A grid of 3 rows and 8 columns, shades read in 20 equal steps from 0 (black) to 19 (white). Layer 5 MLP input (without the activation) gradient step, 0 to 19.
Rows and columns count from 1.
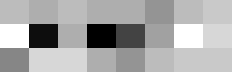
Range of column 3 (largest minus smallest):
3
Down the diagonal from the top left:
14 1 16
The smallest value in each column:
10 1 13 0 5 11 14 15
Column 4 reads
13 0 13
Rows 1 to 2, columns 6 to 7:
11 14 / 12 19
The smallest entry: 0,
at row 2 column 4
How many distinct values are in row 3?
6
